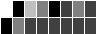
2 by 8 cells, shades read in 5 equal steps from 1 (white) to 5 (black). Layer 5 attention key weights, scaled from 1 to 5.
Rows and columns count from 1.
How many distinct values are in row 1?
5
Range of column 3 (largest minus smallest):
2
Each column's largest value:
5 5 4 4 5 4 4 4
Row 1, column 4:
3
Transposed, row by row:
1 5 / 5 3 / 2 4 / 3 4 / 5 4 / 4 4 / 3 4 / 4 4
